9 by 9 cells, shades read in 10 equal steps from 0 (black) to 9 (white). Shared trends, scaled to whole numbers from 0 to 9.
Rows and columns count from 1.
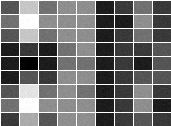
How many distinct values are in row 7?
6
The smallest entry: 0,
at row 5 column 2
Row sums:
33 37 33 21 17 25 34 37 29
